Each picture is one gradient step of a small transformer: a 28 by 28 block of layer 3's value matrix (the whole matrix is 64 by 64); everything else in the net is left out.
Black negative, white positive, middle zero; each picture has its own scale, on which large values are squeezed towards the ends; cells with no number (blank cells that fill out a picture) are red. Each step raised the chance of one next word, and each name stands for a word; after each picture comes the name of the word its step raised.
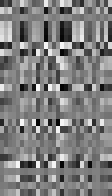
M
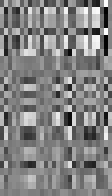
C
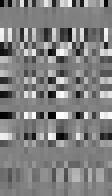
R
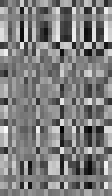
M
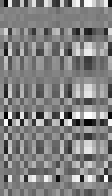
R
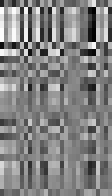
M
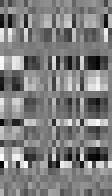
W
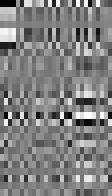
R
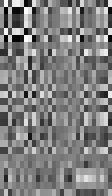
C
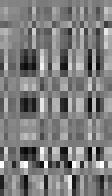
W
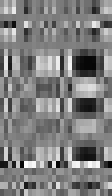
W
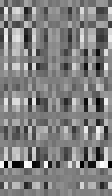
W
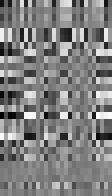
R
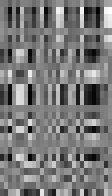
M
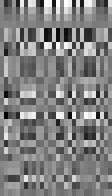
R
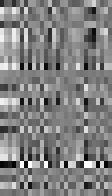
W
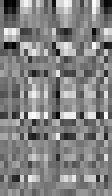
R
